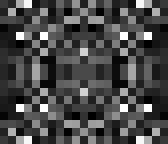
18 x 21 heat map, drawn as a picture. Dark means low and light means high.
Calmest part: centre. Average level on the scale: 30%. Mirror symmetry: left to right and top to bottom. Seam: none.
